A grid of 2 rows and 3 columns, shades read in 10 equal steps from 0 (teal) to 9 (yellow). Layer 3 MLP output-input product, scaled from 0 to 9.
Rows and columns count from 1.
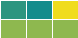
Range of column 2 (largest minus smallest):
5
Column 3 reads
9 5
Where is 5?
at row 2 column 1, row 2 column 2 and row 2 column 3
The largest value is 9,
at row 1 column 3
